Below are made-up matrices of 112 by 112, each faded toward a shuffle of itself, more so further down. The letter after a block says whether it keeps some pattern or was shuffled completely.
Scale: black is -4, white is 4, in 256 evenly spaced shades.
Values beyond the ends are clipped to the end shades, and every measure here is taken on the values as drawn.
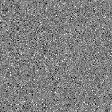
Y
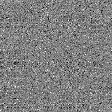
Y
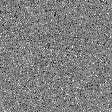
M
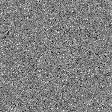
M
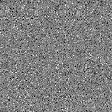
Y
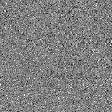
Y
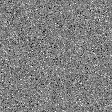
M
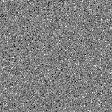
Y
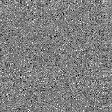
Y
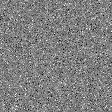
M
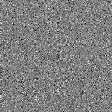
Y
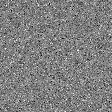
M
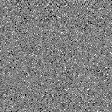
Y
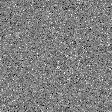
M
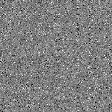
Y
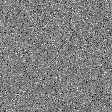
M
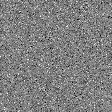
M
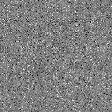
Y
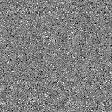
Y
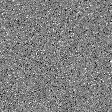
M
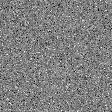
M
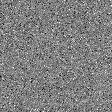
M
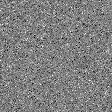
M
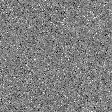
M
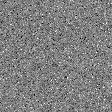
M
